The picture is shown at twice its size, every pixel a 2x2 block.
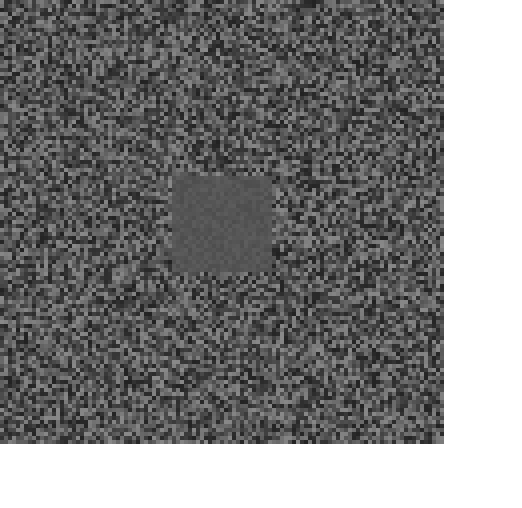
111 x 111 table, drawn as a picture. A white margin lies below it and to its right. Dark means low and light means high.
The centre is the smoothest part. No overall slope runs across the table. No seam splits the table. No regular stripes run through it. In the centre lies a patch that is calmer than the rest. The values spread evenly over their range.
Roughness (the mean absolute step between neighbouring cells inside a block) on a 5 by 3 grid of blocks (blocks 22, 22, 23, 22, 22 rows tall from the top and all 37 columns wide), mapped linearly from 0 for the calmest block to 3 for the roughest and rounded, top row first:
333 / 333 / 303 / 333 / 333
